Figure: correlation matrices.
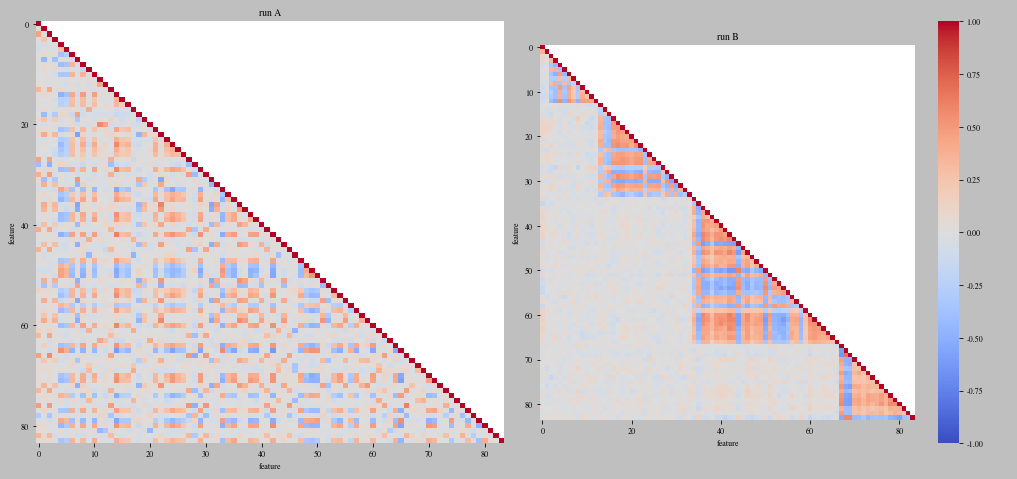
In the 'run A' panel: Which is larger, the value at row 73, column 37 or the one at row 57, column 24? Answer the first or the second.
the second
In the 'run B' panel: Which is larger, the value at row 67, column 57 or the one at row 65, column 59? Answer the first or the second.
the second
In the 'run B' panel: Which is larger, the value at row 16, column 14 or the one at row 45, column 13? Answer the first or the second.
the second
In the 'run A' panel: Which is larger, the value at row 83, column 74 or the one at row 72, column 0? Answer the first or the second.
the second
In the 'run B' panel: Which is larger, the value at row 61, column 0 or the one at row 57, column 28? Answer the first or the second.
the first
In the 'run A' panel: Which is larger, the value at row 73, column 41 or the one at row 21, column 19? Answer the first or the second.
the first
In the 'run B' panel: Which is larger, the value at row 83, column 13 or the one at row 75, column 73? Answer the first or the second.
the second
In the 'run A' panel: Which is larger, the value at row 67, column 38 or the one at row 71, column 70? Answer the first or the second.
the second
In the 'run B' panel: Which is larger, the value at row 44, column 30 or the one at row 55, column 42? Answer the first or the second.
the first
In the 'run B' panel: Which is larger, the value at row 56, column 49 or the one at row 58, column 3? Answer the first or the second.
the first
